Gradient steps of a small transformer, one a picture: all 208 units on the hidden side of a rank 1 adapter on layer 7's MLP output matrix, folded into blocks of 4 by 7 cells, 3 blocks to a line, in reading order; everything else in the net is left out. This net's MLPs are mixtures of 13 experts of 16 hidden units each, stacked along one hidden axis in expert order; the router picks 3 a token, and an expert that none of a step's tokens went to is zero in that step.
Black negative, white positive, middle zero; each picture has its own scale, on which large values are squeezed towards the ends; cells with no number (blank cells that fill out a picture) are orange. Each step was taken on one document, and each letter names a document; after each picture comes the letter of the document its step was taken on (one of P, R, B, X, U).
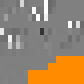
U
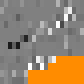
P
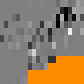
P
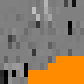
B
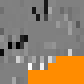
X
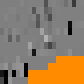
B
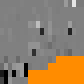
B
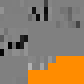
X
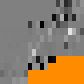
P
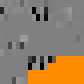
X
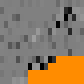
P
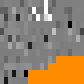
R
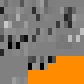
X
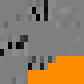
X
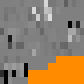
B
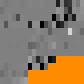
P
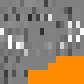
R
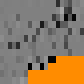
P
